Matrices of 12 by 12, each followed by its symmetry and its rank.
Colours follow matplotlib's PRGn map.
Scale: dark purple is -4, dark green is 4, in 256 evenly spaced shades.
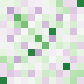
symmetric, full rank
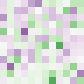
neither, full rank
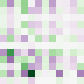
neither, rank two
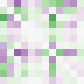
antisymmetric, rank two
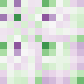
symmetric, rank two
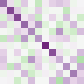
symmetric, full rank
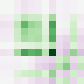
symmetric, rank two
